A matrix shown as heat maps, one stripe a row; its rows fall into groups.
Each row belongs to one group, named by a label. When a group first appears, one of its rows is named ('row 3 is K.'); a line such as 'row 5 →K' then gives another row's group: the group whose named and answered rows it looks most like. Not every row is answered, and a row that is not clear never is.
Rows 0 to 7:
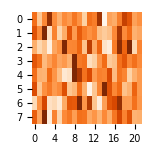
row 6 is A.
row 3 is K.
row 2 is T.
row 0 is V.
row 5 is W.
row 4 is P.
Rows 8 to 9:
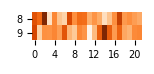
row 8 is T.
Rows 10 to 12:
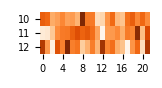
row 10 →K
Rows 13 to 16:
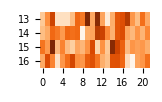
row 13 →A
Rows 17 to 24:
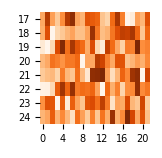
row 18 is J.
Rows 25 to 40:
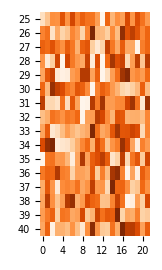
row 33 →J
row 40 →J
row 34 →A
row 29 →A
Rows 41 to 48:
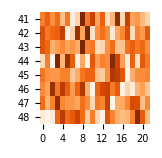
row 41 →P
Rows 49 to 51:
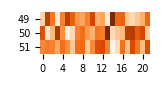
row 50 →V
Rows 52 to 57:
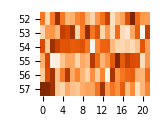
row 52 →V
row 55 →J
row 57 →A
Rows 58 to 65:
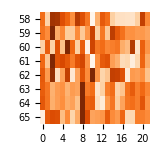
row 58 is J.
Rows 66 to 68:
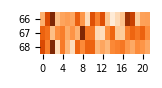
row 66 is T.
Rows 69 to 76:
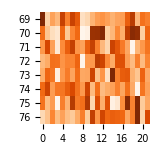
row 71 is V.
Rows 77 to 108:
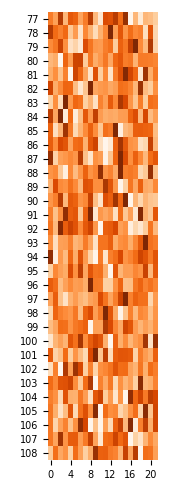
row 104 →J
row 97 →J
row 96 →K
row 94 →W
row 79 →A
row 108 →P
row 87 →W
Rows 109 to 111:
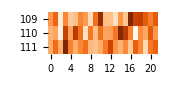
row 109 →J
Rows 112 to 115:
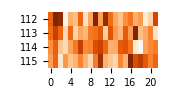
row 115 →J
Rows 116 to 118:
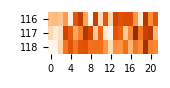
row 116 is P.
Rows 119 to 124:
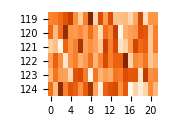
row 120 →V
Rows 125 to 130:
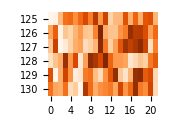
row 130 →A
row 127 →J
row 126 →J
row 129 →V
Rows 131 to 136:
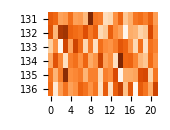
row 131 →K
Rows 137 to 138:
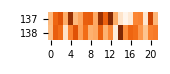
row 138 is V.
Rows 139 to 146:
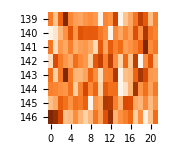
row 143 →V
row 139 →V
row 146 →A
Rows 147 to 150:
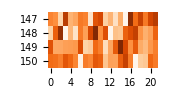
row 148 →A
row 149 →W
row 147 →J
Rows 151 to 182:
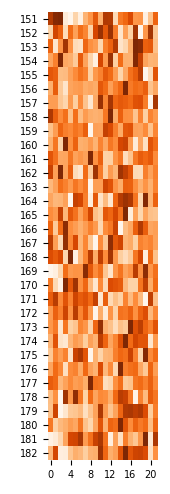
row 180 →W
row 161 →K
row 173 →J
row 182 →J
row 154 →T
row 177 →K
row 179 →J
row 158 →A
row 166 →V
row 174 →J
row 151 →A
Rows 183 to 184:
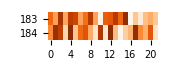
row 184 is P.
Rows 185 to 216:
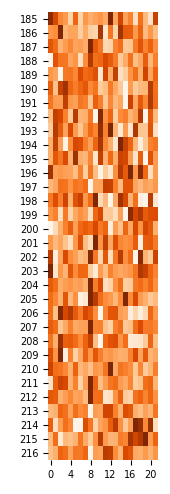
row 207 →K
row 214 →V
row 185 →A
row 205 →P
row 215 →J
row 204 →K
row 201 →P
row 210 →A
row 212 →K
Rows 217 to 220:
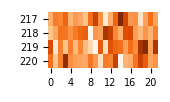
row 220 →V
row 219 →W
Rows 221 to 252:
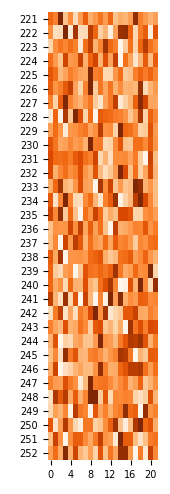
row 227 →V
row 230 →K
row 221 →T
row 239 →V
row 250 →V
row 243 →J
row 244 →J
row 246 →J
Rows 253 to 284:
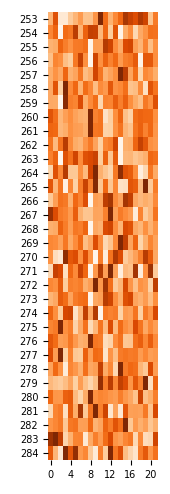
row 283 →A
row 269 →W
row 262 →V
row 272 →A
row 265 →T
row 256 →P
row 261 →K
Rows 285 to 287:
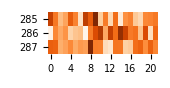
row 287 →K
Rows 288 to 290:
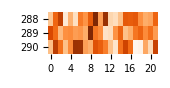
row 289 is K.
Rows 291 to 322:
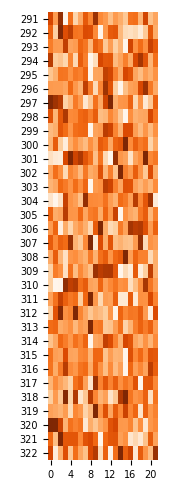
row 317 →P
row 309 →P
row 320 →A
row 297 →A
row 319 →P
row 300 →J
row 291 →T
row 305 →V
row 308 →J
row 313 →K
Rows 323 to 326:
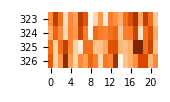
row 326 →V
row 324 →P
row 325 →V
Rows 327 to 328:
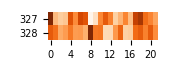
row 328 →K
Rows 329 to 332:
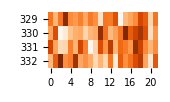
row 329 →V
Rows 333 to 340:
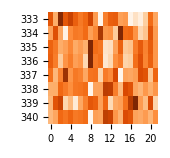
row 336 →K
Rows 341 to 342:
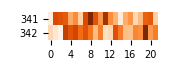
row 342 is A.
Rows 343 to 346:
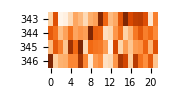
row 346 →W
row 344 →K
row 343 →J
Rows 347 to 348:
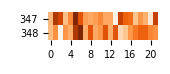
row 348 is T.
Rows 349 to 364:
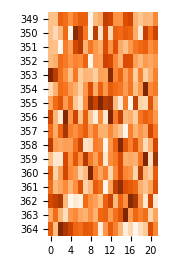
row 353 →A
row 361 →W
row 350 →P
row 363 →J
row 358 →W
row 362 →A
